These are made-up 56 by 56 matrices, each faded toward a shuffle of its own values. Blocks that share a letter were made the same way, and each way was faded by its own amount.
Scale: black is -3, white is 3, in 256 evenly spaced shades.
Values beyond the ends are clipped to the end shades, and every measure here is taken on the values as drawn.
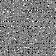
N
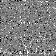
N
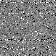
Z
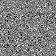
Z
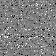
N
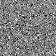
Z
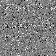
N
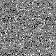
Z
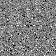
Z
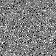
Z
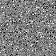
Z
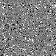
N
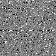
N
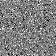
Z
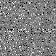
N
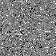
N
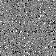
N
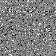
N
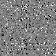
N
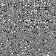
N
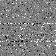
N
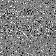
N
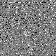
Z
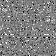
N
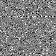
Z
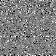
Z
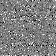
N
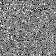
Z
